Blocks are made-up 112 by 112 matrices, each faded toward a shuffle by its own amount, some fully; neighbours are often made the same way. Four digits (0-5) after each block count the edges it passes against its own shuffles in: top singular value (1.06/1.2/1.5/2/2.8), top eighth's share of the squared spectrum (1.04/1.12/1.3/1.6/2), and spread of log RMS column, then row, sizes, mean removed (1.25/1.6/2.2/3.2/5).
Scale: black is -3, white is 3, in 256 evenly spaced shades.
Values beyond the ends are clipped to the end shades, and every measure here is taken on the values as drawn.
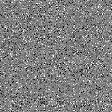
4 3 2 2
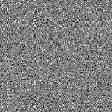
4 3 2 2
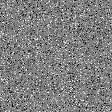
0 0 0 0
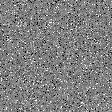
2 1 0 0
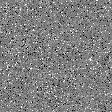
2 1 0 0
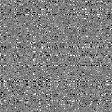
4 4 2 3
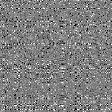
4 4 2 3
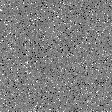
2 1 0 0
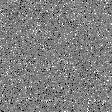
2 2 0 1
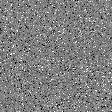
1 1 0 0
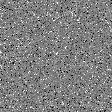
2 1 0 0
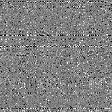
4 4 2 3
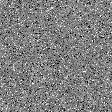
1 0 0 0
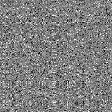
4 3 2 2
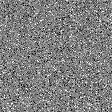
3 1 0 0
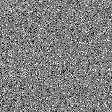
3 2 0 0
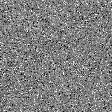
2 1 0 0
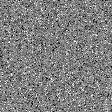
2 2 1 0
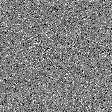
2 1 0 0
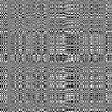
5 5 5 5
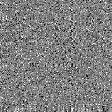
4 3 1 1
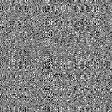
5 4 3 3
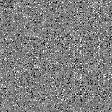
4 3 1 2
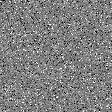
2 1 0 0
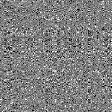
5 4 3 3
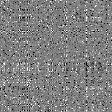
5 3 2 2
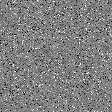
2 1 0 0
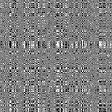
5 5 4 4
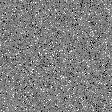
0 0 0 0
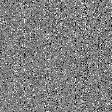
1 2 3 0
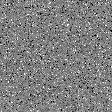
0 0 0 0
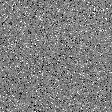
0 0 1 0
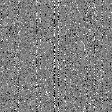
2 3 3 0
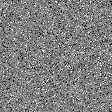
0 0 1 0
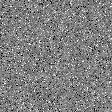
0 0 0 0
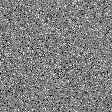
2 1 0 0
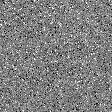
1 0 0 0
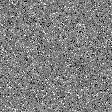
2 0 0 0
